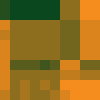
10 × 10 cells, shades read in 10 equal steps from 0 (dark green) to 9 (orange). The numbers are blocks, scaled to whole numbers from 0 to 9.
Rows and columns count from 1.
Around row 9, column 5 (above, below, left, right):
5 5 5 5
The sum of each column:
64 38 40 38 38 39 58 59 78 78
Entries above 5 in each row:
2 2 3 3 3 3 3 5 7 7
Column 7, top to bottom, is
5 5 4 4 4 4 8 7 9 8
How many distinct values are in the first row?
4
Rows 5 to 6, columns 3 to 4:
5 5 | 5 5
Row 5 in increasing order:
4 4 5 5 5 5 5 8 8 8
